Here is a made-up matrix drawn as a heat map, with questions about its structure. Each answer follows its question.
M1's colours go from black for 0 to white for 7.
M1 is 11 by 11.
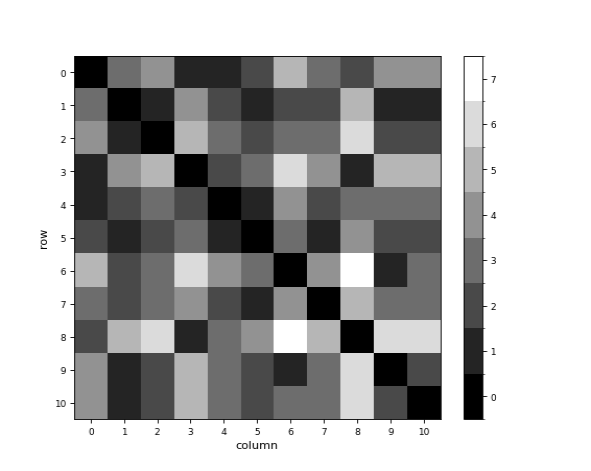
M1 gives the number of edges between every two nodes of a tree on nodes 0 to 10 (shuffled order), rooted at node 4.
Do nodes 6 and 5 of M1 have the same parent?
no
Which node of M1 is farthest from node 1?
8
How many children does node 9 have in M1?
1
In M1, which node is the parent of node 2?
1
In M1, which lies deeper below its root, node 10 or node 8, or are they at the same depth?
the same depth
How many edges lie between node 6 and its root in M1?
4
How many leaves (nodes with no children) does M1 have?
5
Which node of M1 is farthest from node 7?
8
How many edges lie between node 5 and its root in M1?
1
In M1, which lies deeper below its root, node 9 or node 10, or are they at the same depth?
the same depth
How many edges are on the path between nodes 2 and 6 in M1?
3
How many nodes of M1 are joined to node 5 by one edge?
3
